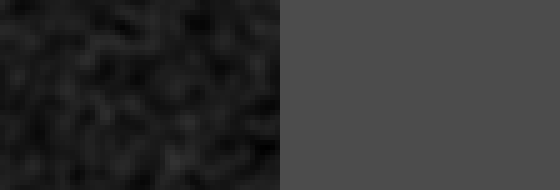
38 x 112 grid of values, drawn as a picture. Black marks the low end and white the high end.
The table splits into one row of 2 panels. Panel 1,1: very low, blotchy, faint in contrast. Panel 1,2: low, flat.
